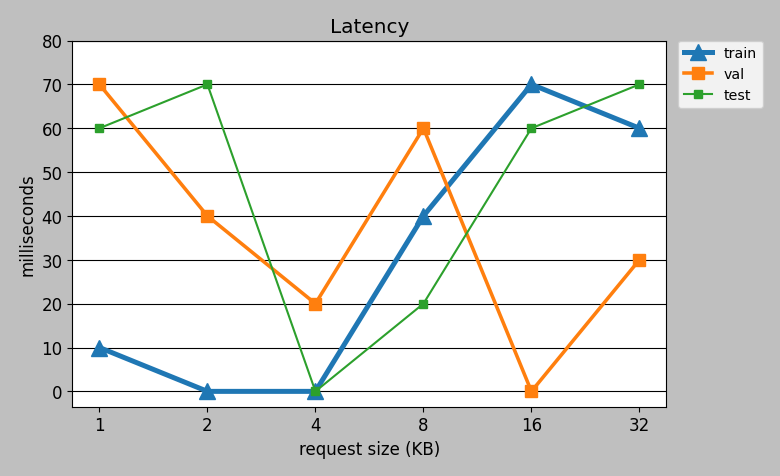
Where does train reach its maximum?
16
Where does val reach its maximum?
1
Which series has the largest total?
test
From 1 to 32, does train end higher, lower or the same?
higher
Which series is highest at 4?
val
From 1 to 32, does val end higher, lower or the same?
lower
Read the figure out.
Title: Latency
x-axis: request size (KB), ticks 1 2 4 8 16 32
y-axis: milliseconds, ticks 0 10 20 30 40 50 60 70 80
Legend: train, val, test
Values:
train: 10 0 0 40 70 60
val: 70 40 20 60 0 30
test: 60 70 0 20 60 70
